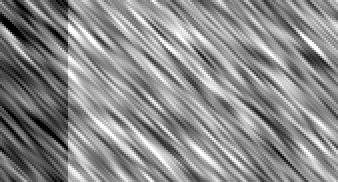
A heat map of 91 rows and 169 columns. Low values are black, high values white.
The right part is higher, past a seam about 20% of the way across. Streaks slant down to the right. The ninth with the highest average is the top middle.
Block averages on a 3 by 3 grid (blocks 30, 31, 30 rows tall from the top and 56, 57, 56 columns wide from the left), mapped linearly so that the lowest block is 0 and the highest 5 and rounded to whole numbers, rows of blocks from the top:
153 / 043 / 043
